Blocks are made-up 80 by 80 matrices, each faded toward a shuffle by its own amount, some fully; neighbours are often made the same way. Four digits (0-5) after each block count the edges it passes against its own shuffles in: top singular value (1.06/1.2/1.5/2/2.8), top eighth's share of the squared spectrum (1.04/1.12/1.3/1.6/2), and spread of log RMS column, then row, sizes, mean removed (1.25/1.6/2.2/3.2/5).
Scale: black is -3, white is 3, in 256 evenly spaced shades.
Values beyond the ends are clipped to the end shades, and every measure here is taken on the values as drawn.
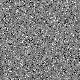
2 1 0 0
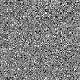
4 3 2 1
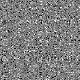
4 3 2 2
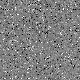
1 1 0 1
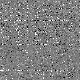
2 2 2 2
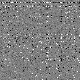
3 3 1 2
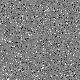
0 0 0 0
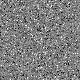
0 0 0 0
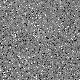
0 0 0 0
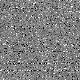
1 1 0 2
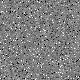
0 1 0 0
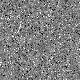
0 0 0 0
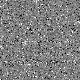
0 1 0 1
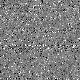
1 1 0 2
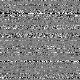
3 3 0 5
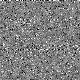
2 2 0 2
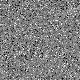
0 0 0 1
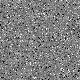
0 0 0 0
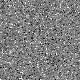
0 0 0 0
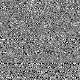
2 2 0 3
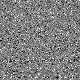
1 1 0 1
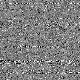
2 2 0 3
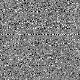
2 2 0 3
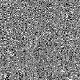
4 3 2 2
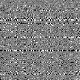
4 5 2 3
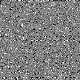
3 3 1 2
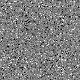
1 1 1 2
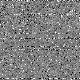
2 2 1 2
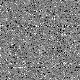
1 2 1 2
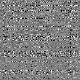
2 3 3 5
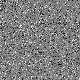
2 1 0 0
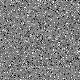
3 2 0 0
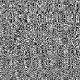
4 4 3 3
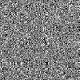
4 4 2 2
